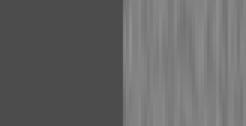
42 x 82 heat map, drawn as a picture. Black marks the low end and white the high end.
The table splits into one row of 2 panels. Panel 1,1: low, flat. Panel 1,2: middling, streaked downward, faint in contrast.
